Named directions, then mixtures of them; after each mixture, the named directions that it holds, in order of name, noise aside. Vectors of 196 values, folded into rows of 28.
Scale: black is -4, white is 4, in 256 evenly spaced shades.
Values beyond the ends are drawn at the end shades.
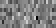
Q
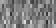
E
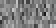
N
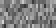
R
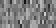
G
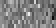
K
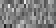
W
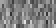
E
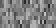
G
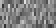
W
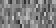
G, Q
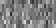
E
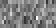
E, N, Q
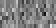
N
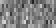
E, R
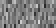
G, R, W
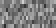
R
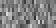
E, G, Q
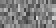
K, Q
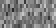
K, N, W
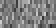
N, W
